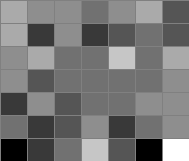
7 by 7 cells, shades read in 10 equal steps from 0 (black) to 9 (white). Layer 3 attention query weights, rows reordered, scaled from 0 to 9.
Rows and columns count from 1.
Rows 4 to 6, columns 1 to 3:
5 3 4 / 2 5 3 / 4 2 3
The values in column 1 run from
0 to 6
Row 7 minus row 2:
-6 0 -1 5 0 -4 6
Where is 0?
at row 7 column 1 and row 7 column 6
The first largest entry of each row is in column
1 1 5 1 2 4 7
